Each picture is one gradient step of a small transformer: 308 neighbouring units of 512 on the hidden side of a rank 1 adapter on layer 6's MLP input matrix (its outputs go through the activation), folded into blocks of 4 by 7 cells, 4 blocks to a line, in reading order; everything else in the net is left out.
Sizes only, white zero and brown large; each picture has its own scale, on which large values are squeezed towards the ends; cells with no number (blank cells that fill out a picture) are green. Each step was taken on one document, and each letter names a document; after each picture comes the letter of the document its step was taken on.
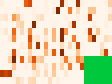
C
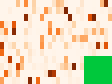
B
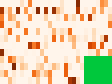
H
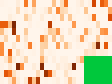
B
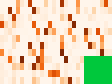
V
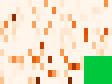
V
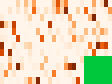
B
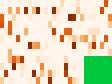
H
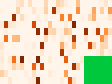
V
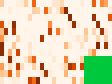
B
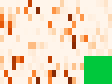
H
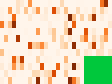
H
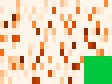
V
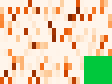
H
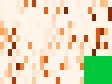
B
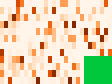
V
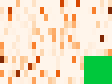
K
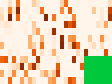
K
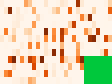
C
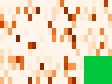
H
